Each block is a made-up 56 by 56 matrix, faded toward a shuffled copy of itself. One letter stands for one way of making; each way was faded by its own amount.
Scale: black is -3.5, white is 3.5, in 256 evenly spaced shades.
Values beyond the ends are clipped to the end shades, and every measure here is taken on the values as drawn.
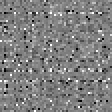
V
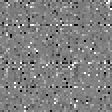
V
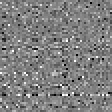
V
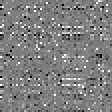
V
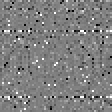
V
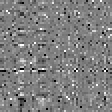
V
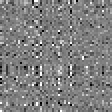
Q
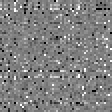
V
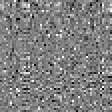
V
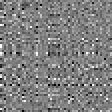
Q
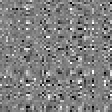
Q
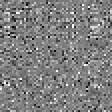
V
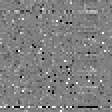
V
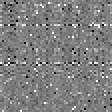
V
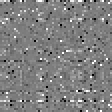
V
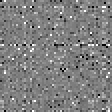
V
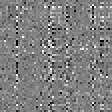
Q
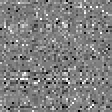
V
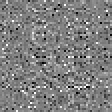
V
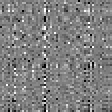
Q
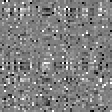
V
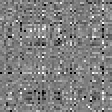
Q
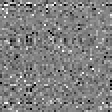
V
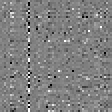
Q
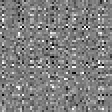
Q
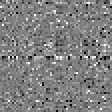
V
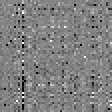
Q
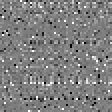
V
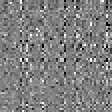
Q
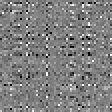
Q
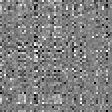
Q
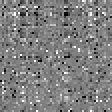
V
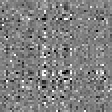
Q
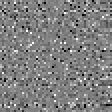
V
